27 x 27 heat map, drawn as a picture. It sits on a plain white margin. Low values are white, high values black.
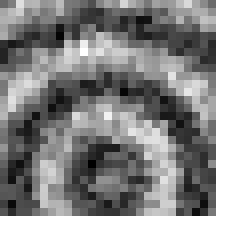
There is no overall slope. The field is mottled with small blotches. Concentric rings centre on the bottom middle. The bottom middle is the ninth with the highest average.
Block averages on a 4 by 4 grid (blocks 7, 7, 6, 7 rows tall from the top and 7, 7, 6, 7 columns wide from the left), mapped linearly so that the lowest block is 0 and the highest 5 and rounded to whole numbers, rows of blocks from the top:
3 3 4 4 / 1 4 4 1 / 5 2 0 5 / 4 5 4 4
